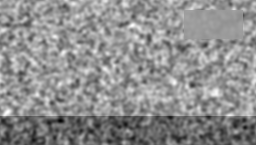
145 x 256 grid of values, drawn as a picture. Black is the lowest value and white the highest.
No regular stripes run through it. In the top right lies a patch that is calmer than the rest. The top right is the smoothest part. The top part is higher, up to a seam about 80% of the way down. There are no lone odd cells.
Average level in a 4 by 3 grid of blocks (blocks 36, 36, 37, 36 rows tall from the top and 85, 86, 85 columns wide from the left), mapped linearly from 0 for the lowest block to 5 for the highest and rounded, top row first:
5 5 5
5 5 5
5 5 5
0 0 1
